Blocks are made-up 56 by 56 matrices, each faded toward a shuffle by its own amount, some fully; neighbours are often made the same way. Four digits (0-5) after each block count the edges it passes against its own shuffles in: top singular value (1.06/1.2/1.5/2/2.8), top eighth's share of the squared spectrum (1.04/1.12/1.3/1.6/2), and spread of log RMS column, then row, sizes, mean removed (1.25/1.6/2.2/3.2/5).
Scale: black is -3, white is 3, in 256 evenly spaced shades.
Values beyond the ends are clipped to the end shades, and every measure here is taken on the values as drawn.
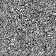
0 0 0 0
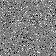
0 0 0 0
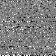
2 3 0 3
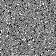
0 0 0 0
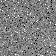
0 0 0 0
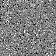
0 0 0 1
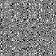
4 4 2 2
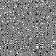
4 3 2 1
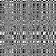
5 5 4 4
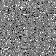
3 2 0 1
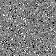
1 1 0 0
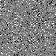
3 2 0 1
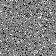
0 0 0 0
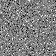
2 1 0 0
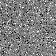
1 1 0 0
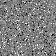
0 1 0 0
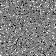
0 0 0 0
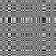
5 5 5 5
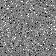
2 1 0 0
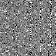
1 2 3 0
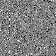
1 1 1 0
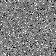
0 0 0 0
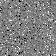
1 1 1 0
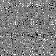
3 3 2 2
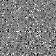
3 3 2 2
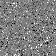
2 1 0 0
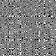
4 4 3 2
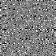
3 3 2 2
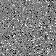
2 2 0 0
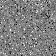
1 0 0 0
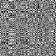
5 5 3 3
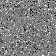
2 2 0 1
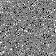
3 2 0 1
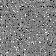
2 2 0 1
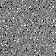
2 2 0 1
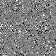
3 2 1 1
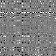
4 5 2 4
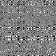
4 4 2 3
